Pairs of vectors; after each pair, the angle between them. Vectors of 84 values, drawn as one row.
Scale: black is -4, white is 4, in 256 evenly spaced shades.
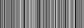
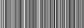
nearly opposite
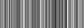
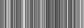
partly aligned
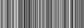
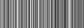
partly aligned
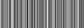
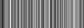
orthogonal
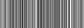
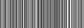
nearly parallel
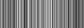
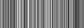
nearly parallel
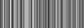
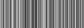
partly opposed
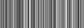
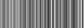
partly opposed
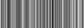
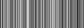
partly opposed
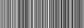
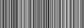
nearly opposite
